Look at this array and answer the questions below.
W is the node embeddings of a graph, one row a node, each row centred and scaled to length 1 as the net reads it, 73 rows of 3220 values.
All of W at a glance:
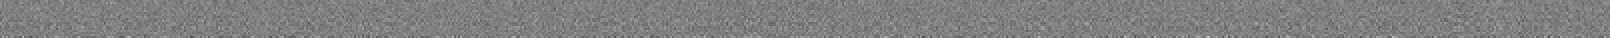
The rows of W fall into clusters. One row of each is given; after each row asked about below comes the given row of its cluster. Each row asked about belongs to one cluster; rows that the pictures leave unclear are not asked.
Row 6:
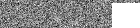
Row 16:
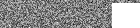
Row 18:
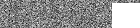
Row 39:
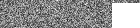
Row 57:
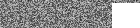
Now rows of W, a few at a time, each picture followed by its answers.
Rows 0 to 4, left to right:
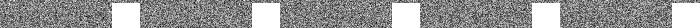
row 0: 57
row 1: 39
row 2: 18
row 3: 57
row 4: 57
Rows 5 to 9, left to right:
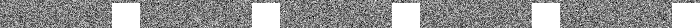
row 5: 57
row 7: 6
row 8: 16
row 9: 57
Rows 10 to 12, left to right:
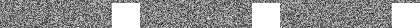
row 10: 6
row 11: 39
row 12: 16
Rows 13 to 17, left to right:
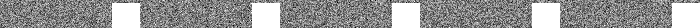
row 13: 18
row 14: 57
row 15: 6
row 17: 6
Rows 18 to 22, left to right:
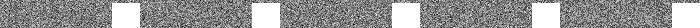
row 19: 16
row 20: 16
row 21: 57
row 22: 39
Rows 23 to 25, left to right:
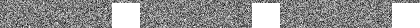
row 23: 16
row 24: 39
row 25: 39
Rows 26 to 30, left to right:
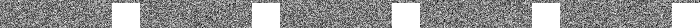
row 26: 6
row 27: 18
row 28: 16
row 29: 39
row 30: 6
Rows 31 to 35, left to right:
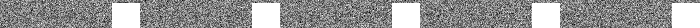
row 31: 18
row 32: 57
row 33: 57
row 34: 16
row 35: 16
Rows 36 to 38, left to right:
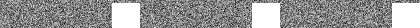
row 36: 16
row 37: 18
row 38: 39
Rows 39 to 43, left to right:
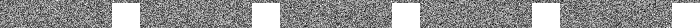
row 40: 39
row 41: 18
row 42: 39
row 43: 18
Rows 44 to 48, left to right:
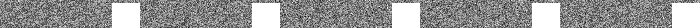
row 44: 6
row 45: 6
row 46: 57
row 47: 6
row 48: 57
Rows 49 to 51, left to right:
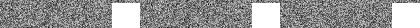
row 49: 6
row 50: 6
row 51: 18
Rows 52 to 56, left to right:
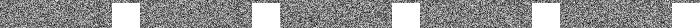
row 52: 39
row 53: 39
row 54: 57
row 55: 39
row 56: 39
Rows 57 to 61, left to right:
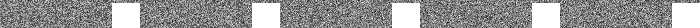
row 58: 39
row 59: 57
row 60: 18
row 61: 39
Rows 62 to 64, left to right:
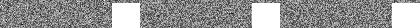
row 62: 39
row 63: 16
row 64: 16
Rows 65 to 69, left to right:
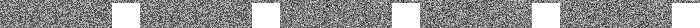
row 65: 57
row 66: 57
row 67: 6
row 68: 6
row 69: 6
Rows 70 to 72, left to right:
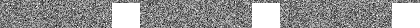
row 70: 18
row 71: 39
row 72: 18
